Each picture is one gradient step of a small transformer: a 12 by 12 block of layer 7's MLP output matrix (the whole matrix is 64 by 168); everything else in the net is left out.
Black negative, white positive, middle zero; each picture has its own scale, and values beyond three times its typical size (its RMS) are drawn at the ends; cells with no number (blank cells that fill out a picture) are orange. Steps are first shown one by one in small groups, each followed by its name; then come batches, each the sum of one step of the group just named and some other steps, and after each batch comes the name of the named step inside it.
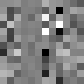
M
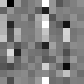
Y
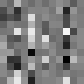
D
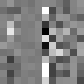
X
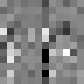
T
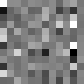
M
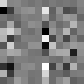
X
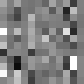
D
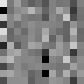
T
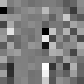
X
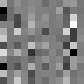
D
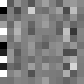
Y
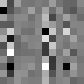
Y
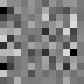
M
